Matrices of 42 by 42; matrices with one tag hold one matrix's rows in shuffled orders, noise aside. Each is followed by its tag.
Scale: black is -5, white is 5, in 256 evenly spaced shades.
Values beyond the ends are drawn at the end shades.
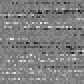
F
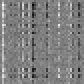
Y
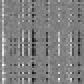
Y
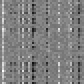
Y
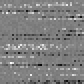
F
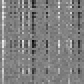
Y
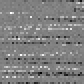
F
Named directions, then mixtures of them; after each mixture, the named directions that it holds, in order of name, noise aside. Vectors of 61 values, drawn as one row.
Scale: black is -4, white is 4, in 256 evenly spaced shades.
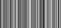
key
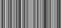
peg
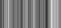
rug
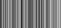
peg, rug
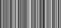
key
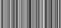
key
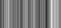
rug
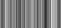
peg, rug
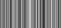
key, peg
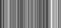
key, rug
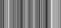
rug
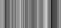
peg, rug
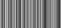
peg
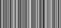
key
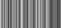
peg, rug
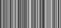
key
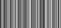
key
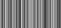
peg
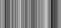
peg, rug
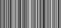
key, peg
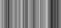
rug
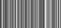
key, peg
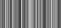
key, peg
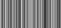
peg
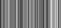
key, rug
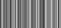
key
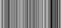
key, rug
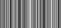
key, peg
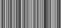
peg
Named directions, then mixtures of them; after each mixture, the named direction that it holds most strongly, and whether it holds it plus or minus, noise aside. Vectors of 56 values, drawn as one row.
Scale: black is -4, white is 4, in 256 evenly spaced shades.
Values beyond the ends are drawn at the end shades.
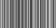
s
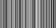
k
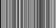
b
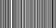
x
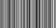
k, minus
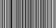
x, minus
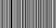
x, minus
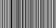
x, minus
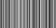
s, minus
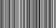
s, minus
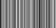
b, plus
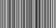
k, minus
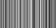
s, minus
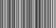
k, minus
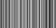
s, minus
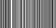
x, plus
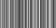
s, plus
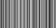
s, minus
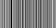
x, minus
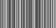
k, minus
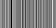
x, minus
